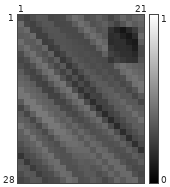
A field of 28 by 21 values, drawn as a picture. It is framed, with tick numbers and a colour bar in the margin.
The halves do not mirror each other. Streaks slant down to the right. The ninth with the lowest average is the top right. An odd patch, lower than its surroundings, sits in the top right.
